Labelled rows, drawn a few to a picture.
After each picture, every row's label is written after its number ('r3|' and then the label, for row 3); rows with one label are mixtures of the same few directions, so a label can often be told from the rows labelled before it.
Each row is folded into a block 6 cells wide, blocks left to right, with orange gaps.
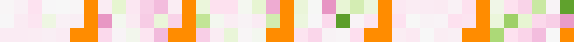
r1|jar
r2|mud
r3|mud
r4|jar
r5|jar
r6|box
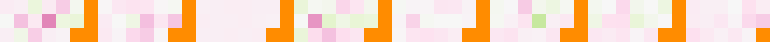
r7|jar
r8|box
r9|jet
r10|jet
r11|jet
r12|jar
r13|jar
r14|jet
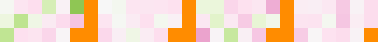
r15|box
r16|mud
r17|mud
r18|box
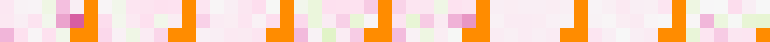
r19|jet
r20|mud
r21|mud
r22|mud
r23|jet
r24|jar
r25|mud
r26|jet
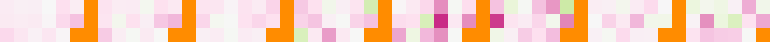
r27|jet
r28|jet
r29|jar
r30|mud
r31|box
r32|mud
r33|jar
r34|jet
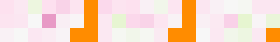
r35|jar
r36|jet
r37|box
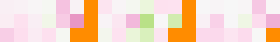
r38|jet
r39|box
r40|jet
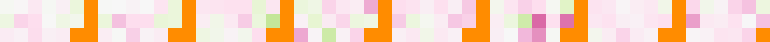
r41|jar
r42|jar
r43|jet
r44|mud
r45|jar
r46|box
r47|mud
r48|mud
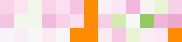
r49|jar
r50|jar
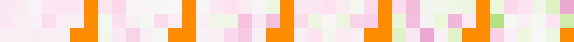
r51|jar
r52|mud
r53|box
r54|jar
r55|mud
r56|mud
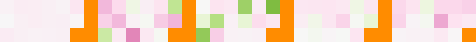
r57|mud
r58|mud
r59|box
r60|jet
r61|jar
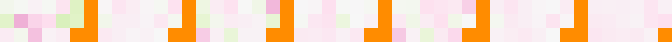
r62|jar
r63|mud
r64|mud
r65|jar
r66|mud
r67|mud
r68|jet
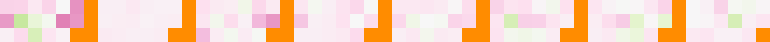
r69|jar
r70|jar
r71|jet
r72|mud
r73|jar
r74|jet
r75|box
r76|jar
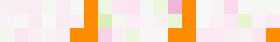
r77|box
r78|mud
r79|jar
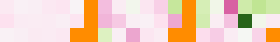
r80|mud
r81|mud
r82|jar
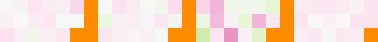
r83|mud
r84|mud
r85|mud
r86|jar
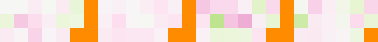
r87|jar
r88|jet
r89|jet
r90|mud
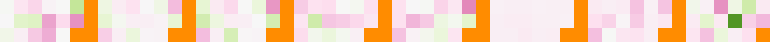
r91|box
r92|mud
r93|mud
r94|jet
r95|box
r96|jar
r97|box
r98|jar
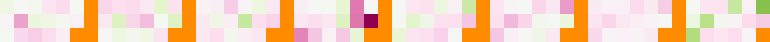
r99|jet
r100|jet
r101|jar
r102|jet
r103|box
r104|box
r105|box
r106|box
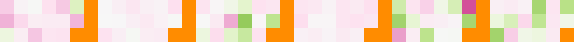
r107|mud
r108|mud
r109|box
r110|jar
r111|mud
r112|box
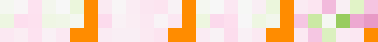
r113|jar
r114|mud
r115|jar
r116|jar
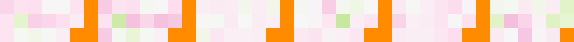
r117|jet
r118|jet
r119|box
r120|jar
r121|mud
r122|jar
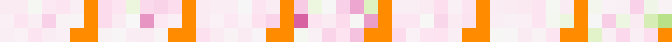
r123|jar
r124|jar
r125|jet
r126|mud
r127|box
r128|jet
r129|jet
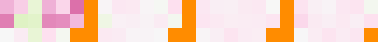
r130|jar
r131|mud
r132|mud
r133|mud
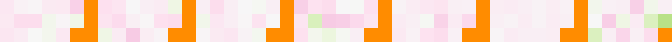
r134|box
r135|mud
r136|mud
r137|jet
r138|box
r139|box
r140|jet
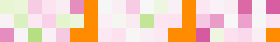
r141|mud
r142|jar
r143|box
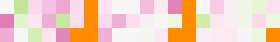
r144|mud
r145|box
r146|mud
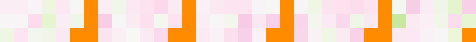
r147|box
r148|mud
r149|box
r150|mud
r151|mud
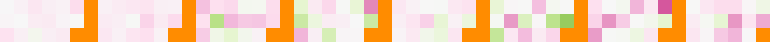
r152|mud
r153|box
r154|jet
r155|mud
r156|box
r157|jet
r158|box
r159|box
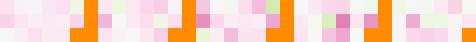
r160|mud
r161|mud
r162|mud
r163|box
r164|jet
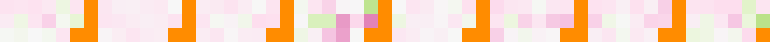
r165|jet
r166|mud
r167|jar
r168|box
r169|mud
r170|jet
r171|jar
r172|jet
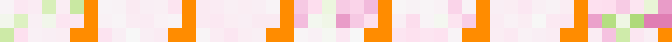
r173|box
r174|mud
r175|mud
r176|jar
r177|jet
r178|jar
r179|jar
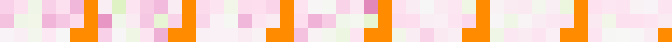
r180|jar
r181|mud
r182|jar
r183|box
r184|mud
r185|box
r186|jet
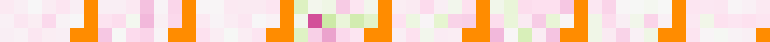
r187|jar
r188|box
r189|mud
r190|jet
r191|jar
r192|mud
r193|mud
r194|jet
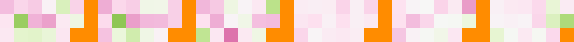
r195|jet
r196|jet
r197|mud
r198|box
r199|box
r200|jet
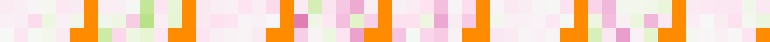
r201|box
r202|box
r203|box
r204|mud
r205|box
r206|mud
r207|mud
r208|jet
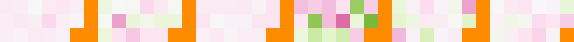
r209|jar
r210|jet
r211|jar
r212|jet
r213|mud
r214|box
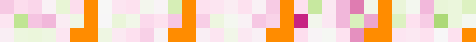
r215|jet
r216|box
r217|jar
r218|mud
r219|jar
